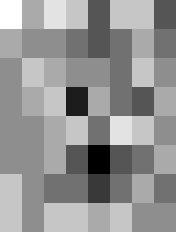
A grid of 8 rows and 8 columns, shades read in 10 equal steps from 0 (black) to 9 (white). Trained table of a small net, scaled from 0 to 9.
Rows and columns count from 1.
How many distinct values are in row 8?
3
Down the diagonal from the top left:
9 5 6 1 4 3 6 5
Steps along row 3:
up down down same down up down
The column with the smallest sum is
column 5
